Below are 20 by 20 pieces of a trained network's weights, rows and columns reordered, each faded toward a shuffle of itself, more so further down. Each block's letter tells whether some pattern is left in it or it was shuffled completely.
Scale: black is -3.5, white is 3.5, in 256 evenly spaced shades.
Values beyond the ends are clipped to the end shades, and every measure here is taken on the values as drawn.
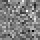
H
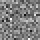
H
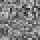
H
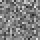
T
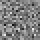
H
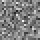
T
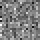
H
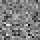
H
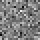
T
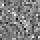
T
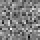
H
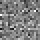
H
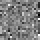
H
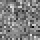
T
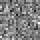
T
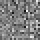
H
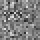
H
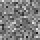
T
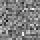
H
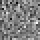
T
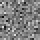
T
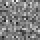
H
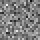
T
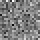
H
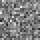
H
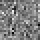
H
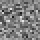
H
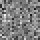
H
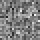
H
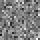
T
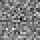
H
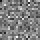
H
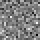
T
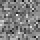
T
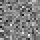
H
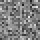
T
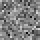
T
